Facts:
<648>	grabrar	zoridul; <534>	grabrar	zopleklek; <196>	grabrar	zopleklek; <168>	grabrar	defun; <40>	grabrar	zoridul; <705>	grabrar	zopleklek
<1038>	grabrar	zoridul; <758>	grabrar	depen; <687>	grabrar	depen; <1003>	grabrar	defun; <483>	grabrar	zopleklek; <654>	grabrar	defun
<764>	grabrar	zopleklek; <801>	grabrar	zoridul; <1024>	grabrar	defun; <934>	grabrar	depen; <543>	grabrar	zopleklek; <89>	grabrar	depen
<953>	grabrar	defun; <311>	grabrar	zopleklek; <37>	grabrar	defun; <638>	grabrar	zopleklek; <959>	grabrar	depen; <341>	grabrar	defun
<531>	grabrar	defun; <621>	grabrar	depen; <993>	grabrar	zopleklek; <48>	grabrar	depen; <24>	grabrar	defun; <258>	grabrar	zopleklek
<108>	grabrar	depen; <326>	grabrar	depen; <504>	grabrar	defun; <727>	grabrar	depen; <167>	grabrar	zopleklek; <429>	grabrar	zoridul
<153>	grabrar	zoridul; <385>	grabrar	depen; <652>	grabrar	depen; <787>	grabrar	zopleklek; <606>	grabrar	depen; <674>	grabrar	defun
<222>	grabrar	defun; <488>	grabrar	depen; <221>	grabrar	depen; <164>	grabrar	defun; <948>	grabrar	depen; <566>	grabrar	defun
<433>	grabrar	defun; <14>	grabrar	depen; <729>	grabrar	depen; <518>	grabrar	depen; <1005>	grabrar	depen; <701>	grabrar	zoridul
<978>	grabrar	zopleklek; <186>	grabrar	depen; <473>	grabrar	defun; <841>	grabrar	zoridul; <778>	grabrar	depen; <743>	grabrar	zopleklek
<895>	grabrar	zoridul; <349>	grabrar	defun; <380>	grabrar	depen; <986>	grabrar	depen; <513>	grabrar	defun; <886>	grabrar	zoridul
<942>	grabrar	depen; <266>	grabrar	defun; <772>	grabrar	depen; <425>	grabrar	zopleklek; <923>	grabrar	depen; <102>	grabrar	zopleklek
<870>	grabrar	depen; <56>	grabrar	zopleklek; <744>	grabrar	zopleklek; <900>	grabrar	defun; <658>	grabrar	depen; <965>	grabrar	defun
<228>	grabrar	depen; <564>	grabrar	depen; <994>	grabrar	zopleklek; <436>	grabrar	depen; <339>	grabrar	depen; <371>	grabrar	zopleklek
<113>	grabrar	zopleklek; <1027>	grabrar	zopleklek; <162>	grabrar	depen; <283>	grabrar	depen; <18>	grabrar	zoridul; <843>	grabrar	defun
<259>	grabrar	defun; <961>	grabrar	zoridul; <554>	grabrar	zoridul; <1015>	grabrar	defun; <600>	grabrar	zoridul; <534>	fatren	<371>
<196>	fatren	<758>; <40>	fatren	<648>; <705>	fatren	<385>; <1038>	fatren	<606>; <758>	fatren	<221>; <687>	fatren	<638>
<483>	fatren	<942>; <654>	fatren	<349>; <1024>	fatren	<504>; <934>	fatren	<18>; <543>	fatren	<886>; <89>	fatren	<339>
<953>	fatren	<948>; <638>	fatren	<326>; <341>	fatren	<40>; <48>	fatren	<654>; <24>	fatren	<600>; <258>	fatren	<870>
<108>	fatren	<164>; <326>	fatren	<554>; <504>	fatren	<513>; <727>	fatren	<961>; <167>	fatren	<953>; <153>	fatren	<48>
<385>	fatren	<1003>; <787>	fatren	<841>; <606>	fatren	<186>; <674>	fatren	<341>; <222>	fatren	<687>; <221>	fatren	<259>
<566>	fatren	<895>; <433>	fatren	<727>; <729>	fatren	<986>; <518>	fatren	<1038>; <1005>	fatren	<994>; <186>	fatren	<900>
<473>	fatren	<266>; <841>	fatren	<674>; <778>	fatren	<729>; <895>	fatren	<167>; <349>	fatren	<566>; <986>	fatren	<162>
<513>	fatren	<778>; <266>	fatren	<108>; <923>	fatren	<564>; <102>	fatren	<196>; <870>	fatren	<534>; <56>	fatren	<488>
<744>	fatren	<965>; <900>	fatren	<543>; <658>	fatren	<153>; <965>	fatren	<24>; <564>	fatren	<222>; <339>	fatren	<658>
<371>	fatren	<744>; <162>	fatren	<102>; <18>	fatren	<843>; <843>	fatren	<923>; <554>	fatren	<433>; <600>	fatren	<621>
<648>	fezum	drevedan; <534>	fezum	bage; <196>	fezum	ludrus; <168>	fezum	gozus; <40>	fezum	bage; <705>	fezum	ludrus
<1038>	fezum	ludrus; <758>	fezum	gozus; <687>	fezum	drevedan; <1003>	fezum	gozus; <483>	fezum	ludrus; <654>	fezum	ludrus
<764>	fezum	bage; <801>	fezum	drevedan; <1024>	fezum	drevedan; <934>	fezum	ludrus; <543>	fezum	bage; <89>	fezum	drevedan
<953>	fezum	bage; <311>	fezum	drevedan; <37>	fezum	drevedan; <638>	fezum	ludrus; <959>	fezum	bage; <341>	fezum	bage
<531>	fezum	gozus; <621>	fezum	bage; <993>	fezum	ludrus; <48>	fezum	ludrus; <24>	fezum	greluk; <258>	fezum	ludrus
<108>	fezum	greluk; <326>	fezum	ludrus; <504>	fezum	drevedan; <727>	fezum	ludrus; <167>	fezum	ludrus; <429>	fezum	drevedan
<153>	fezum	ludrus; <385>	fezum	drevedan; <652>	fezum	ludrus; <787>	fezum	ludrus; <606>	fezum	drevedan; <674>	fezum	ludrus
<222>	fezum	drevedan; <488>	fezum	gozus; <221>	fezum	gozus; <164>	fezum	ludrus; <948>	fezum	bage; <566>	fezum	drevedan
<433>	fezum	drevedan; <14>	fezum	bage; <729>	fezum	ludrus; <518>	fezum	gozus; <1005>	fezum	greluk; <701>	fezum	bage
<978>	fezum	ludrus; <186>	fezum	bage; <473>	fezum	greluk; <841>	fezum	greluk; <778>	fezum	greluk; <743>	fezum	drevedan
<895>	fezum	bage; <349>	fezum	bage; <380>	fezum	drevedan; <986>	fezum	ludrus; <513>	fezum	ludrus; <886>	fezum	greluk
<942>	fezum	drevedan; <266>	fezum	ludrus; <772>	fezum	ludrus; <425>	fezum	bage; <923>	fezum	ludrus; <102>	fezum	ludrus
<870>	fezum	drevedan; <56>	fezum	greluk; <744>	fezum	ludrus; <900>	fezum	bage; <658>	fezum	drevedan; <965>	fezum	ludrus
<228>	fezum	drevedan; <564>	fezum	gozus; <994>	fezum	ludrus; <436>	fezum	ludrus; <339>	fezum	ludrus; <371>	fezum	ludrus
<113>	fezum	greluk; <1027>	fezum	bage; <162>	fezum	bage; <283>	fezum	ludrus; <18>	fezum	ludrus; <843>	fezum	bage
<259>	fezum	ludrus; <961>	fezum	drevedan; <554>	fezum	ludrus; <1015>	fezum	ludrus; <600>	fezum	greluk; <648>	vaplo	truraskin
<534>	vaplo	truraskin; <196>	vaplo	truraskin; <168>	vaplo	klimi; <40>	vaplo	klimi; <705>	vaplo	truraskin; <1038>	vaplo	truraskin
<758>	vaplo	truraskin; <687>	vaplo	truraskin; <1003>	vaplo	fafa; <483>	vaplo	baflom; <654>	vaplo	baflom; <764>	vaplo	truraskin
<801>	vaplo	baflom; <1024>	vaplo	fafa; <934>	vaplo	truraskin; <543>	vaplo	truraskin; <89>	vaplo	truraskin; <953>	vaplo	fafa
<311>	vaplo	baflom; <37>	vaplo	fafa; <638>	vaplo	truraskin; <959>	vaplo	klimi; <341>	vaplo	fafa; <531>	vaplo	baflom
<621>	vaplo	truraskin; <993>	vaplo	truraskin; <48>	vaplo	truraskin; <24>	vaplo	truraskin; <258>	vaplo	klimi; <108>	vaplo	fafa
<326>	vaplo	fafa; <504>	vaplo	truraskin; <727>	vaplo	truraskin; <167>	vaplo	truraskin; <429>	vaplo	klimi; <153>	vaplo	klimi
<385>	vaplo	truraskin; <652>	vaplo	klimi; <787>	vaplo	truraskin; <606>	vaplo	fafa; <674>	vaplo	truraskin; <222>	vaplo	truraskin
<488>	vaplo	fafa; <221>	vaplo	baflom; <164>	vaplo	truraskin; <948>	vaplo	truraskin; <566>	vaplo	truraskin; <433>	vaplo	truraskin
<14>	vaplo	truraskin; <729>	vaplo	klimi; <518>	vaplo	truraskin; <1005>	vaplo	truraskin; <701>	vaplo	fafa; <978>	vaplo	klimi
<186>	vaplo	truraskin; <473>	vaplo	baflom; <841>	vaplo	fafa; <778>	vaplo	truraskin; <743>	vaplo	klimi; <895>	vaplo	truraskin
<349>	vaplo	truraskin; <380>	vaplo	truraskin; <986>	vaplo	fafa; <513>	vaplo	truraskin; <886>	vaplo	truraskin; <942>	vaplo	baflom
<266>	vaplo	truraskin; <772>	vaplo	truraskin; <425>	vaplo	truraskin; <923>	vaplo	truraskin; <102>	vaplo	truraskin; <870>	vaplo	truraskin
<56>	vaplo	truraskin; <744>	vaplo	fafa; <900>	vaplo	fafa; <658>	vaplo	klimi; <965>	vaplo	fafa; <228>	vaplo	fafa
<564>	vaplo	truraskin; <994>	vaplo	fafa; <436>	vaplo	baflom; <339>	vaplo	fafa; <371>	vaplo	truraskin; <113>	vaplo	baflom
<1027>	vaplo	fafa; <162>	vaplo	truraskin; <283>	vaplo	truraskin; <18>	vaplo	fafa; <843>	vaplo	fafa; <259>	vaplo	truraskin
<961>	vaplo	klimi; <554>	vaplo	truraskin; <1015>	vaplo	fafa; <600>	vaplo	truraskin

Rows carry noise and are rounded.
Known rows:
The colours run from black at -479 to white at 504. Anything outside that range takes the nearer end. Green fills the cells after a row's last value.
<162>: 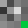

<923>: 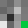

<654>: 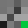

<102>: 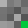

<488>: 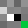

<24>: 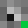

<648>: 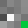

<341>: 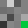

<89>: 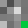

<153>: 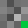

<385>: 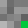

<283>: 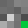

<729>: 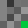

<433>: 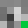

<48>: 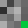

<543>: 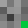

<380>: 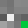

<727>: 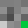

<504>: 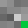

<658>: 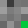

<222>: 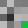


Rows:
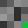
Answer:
<113>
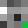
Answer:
<221>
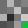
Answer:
<843>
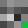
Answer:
<1027>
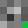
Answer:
<1005>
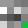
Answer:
<564>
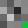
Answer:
<743>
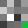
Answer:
<1003>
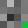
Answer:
<841>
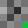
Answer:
<258>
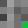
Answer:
<886>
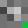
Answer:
<895>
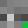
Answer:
<948>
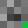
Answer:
<108>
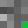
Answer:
<986>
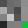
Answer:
<801>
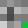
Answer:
<687>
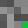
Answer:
<959>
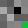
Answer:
<978>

